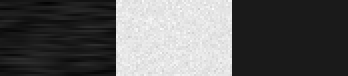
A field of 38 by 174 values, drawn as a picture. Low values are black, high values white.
It is made of 1 by 3 panels. Panel 1,1: very low, streaked across, faint in contrast. Panel 1,2: very high, fine-grained, faint in contrast. Panel 1,3: very low, flat.
